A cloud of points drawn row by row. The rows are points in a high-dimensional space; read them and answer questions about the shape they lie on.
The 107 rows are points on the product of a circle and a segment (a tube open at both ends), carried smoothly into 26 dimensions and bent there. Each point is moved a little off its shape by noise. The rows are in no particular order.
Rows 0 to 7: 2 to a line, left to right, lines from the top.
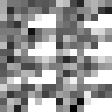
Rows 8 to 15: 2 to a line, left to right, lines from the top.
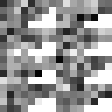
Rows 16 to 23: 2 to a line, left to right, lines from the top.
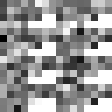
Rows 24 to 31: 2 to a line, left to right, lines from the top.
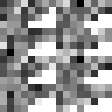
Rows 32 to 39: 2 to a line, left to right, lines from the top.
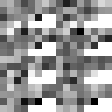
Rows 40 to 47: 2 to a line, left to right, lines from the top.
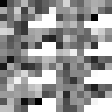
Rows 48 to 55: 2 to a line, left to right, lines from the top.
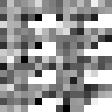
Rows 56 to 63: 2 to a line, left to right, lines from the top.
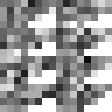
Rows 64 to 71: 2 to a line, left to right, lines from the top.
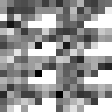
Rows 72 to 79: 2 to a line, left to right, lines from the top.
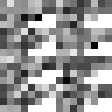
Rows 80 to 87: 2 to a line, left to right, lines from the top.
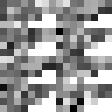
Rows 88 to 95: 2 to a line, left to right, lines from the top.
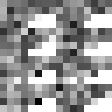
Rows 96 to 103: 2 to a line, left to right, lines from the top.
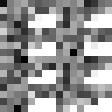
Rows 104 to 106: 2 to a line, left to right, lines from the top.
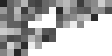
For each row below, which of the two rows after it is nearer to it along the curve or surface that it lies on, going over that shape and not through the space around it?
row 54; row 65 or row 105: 105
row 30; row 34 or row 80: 80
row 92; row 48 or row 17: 17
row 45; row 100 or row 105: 100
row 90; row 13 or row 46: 13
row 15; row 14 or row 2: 14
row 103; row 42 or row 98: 42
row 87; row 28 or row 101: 101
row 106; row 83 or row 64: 64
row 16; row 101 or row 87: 101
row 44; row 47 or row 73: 47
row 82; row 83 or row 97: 97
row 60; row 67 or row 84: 84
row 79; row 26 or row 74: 26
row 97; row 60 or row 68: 60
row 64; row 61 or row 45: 45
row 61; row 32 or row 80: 80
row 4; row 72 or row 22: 72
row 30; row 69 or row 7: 7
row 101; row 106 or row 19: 106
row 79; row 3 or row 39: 39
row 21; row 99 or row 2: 99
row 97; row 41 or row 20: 20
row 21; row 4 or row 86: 86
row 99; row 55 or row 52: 55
